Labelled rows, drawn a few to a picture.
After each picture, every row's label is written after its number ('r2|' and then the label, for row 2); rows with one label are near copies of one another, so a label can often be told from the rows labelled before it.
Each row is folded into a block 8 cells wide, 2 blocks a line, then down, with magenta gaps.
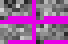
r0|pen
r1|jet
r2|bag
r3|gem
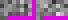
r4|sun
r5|bag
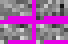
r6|bag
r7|sun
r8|bag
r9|bag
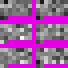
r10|gem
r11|gem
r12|bag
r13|sun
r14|bag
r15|jet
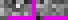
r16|pen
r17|gem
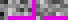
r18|jet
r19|bag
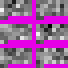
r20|pen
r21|sun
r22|bag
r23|pen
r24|pen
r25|jet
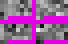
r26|jet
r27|bag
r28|pen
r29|gem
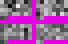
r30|pen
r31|jet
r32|sun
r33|bag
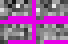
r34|pen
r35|pen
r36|sun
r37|jet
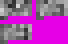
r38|pen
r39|sun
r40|sun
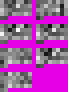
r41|pen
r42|sun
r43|pen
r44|pen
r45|jet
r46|pen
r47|jet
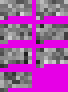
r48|bag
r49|bag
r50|jet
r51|gem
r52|sun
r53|jet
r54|pen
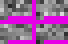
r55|pen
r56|jet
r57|bag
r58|gem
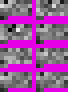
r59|gem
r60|pen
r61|pen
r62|gem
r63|jet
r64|gem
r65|gem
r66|gem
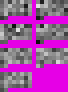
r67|sun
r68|gem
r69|pen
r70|gem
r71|jet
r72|bag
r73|sun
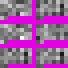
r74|bag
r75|sun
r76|bag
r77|jet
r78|sun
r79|sun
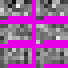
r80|pen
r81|pen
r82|jet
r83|bag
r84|sun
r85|sun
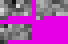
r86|pen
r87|bag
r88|gem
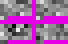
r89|bag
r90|bag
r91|pen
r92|jet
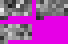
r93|pen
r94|gem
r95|jet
